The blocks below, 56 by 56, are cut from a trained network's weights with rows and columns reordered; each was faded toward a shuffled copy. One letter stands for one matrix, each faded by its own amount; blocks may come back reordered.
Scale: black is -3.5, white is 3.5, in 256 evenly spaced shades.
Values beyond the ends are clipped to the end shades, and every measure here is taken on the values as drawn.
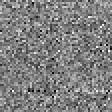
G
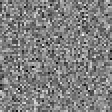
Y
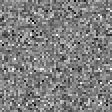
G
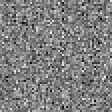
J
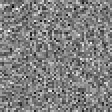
Y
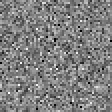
J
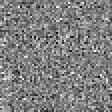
G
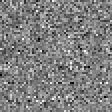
G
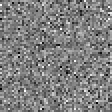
J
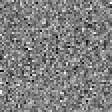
J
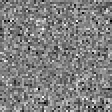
G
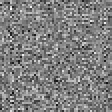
Y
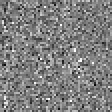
J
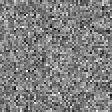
Y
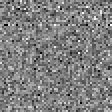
G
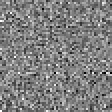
G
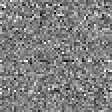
G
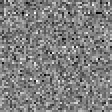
G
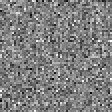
G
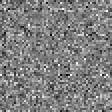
G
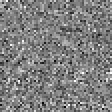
G
